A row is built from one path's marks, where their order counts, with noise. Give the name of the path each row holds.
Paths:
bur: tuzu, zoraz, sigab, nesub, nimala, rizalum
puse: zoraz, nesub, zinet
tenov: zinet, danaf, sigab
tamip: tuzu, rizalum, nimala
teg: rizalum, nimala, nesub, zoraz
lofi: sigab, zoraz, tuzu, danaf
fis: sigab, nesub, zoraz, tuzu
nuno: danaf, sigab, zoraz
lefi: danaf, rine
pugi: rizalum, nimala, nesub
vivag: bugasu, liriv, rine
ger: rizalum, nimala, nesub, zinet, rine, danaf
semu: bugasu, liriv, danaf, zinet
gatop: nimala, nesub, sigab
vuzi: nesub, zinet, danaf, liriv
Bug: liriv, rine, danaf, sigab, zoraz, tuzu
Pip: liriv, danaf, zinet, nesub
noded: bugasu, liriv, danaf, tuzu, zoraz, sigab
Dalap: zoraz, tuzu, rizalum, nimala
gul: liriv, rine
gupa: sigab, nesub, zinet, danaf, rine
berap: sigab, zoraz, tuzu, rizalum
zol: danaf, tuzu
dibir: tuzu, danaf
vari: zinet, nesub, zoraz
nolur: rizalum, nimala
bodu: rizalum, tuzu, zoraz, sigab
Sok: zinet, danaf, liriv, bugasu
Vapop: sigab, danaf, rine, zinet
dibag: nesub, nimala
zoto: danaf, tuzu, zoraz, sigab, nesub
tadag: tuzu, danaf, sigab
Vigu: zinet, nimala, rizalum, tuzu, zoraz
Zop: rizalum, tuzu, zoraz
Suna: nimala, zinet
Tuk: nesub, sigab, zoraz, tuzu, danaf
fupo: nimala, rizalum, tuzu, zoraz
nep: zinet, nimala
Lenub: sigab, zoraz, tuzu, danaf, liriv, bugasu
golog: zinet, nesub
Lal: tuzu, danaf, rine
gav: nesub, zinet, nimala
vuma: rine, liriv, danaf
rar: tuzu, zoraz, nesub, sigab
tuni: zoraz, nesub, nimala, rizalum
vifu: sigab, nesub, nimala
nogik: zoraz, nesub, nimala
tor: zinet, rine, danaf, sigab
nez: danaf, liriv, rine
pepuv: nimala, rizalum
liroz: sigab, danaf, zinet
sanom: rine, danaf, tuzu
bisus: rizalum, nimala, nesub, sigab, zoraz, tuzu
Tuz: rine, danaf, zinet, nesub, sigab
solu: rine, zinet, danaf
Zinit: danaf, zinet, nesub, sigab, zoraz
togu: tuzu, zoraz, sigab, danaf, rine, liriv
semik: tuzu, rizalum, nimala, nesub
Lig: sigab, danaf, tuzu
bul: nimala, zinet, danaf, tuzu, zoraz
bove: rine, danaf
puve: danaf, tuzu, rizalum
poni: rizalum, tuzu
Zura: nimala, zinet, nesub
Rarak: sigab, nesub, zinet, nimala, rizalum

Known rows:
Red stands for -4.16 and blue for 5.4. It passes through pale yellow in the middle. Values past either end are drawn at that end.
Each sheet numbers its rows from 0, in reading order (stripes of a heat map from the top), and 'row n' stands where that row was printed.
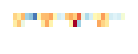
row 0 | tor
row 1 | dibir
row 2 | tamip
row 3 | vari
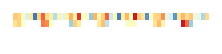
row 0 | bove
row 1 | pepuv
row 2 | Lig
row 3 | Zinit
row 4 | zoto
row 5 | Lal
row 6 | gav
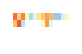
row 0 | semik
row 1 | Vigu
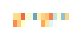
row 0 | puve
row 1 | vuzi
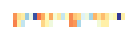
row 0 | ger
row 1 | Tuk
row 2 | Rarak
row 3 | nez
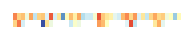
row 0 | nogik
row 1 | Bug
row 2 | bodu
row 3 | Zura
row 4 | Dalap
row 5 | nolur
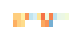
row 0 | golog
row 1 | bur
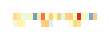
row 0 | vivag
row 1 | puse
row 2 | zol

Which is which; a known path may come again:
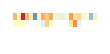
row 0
zoto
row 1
berap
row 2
nolur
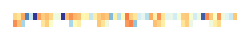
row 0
Tuz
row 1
gupa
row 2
lofi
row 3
teg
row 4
Rarak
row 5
vari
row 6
solu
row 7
poni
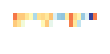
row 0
pugi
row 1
tenov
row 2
ger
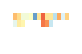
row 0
vivag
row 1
tuni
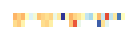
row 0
dibir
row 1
lefi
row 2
nep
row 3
Bug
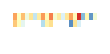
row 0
Tuk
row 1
fis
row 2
togu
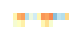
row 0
Zop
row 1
bul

